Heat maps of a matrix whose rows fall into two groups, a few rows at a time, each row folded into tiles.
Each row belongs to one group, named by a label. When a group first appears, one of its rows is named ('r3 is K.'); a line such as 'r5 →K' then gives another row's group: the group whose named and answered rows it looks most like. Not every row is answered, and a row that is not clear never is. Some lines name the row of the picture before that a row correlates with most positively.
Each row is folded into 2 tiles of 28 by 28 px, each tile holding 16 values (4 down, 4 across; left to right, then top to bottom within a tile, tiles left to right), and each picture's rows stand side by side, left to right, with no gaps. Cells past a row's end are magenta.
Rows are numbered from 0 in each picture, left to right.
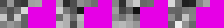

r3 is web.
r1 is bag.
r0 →web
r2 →bag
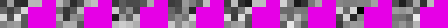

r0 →web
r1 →web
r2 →bag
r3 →bag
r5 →web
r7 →bag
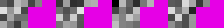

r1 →web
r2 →web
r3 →bag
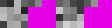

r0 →bag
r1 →bag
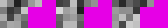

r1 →bag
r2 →bag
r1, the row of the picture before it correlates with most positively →0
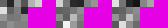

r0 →bag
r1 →web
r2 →web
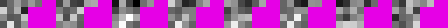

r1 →web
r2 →web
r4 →web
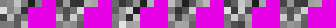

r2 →bag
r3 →web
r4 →bag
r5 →web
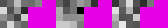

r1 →bag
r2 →bag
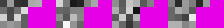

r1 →web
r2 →bag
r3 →bag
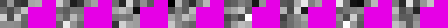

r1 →web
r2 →bag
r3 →web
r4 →bag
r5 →bag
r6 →web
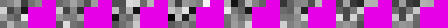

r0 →bag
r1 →bag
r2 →bag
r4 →bag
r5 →bag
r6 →web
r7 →web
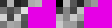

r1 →web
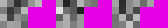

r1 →bag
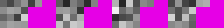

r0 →bag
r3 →web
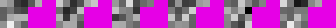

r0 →web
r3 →web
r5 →web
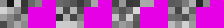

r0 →bag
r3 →bag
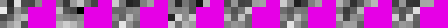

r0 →bag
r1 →bag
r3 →bag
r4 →web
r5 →web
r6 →web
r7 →web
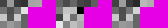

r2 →web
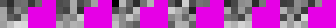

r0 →bag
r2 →web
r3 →bag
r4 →bag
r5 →bag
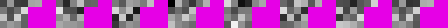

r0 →web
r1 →bag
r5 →bag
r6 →bag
